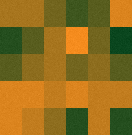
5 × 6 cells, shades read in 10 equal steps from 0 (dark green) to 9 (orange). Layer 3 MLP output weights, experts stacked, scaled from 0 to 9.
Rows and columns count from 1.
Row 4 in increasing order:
7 7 7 8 8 8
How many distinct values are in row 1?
5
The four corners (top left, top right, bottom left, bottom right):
6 8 8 1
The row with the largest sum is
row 4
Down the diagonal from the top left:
6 3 6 8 7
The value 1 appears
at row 2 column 1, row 5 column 4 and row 5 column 6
